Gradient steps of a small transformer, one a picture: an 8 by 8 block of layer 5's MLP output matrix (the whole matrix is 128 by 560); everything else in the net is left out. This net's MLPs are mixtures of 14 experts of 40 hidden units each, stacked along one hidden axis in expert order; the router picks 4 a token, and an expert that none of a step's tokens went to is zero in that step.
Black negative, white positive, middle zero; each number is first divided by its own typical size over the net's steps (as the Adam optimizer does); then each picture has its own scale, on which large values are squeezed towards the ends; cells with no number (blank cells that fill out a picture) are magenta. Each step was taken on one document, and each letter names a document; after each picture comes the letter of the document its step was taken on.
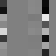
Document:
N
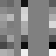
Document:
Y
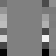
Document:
N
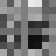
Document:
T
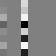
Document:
Y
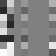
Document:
Y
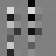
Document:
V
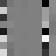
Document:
N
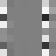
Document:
N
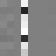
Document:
Y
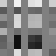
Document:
T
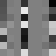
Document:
Y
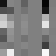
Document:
N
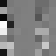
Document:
T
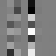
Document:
V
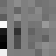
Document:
T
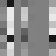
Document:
Y
